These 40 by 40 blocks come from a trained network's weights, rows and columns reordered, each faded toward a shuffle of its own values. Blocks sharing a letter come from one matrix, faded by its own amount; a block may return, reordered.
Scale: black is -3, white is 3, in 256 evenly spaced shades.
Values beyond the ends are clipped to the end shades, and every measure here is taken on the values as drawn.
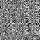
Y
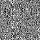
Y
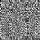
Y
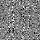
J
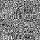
Y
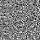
Y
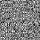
Y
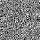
Y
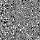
J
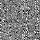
J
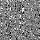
J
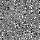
J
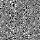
J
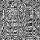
Y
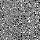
J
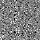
J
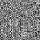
Y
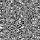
Y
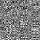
Y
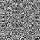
Y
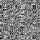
Y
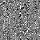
J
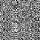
Y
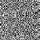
Y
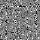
J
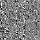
J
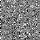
J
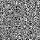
Y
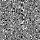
J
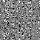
J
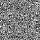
Y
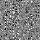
J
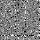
J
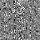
J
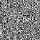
Y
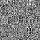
Y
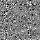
J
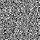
Y
